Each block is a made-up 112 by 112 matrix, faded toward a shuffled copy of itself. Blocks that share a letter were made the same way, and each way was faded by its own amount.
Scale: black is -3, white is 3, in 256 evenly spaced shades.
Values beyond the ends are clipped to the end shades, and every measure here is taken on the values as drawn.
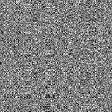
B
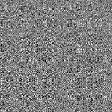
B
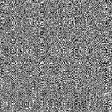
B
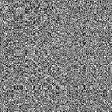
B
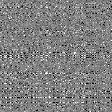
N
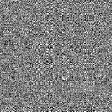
B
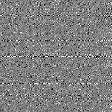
N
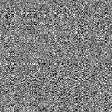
B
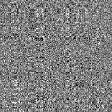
B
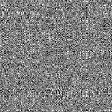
B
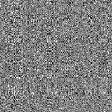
B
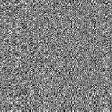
B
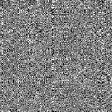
B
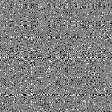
N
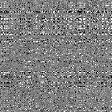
N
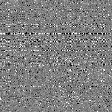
N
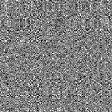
B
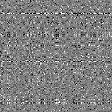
N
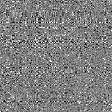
N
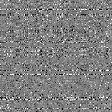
N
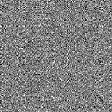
B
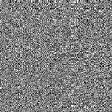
B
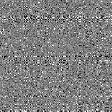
N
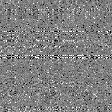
N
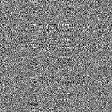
B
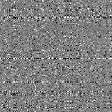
N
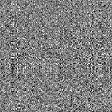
B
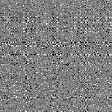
N
